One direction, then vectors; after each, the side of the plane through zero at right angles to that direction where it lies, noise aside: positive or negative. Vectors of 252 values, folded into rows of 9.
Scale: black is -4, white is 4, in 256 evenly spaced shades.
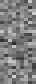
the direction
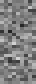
negative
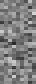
positive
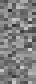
negative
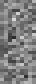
negative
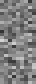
negative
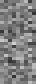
negative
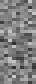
positive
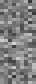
negative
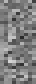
positive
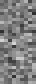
negative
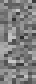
positive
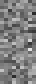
negative
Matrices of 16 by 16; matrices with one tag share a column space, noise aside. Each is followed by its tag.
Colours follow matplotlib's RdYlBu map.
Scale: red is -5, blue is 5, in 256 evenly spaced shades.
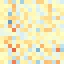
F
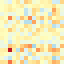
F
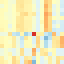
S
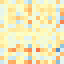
F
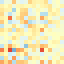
F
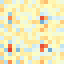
F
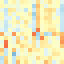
S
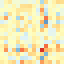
F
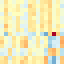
S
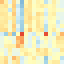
S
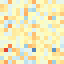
F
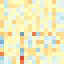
S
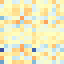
F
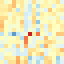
S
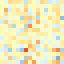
F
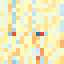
S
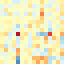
S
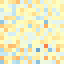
F
